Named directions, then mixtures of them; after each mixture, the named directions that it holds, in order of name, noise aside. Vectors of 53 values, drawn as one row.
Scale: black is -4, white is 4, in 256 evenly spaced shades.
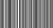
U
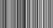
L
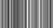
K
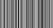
L, U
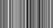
K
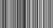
L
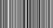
K, L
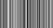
K, L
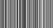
L, U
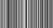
K, L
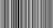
K, U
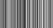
L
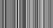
L, U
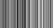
K, L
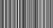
L, U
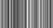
K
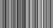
K, L
